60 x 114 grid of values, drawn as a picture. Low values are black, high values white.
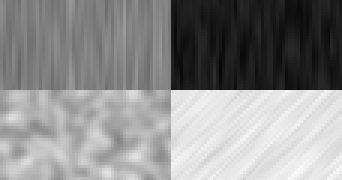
It is made of 2 by 2 panels. Panel 1,1: middling, streaked downward, faint in contrast. Panel 1,2: very low, streaked downward, faint in contrast. Panel 2,1: high, blotchy. Panel 2,2: very high, slanting up to the right, faint in contrast.
